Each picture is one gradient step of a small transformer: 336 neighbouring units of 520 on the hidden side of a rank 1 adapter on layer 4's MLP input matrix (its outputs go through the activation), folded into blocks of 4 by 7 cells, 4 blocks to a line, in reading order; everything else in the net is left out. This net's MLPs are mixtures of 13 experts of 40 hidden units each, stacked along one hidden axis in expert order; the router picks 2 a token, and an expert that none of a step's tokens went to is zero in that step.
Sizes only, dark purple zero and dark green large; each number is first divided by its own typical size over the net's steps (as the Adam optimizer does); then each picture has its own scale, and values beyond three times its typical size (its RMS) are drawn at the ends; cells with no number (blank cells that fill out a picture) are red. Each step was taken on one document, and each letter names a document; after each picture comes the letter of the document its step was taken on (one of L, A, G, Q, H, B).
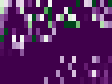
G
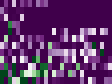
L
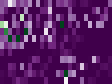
G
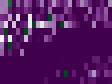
G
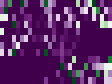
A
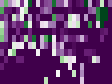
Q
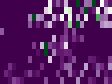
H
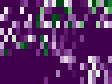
Q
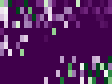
A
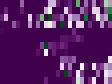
H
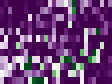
L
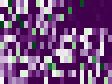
Q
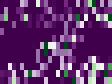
H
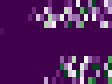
H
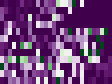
L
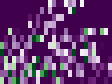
L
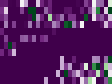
A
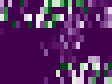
H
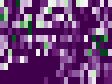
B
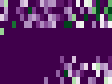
A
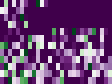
L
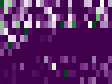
G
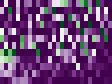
Q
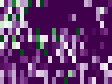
Q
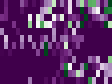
H
